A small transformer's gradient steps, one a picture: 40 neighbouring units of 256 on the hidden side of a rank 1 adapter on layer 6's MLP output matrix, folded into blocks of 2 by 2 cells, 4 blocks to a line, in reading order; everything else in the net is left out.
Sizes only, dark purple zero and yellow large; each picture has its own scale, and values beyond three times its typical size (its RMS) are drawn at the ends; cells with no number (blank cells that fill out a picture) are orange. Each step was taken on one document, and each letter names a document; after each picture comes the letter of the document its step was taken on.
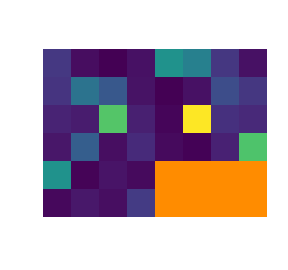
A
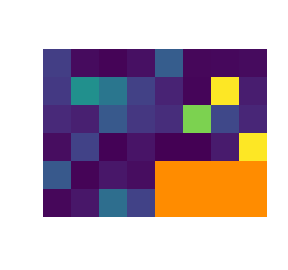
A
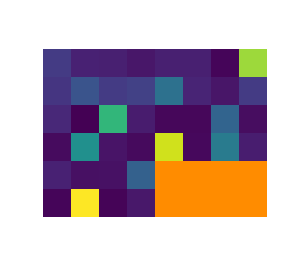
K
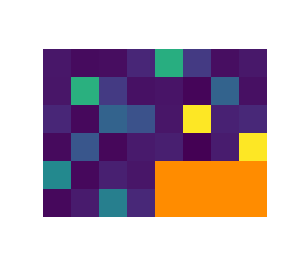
A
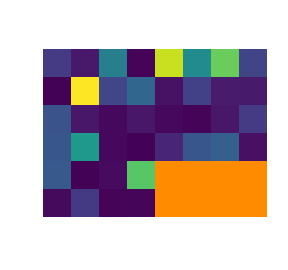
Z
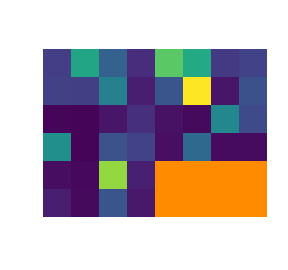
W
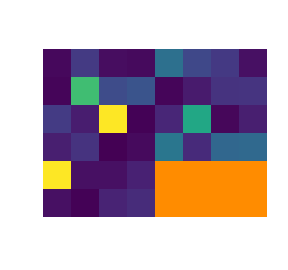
A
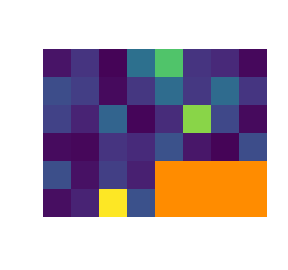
A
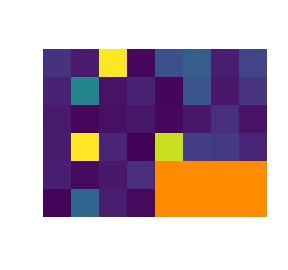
K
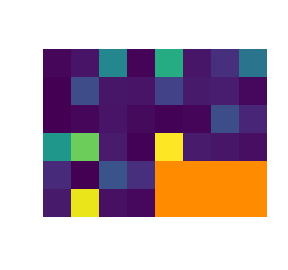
K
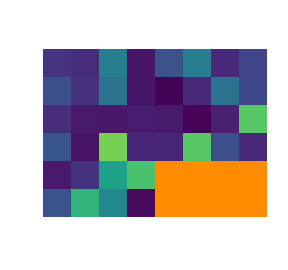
W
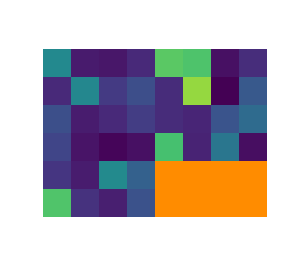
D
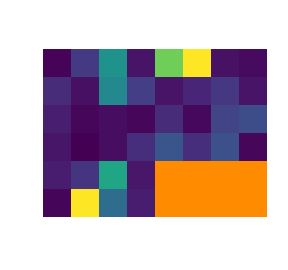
W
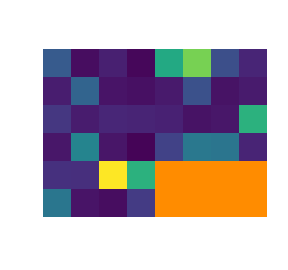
D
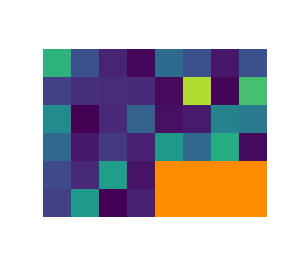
D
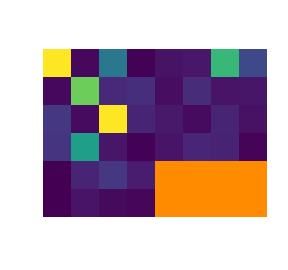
Z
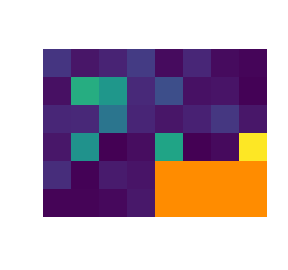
A
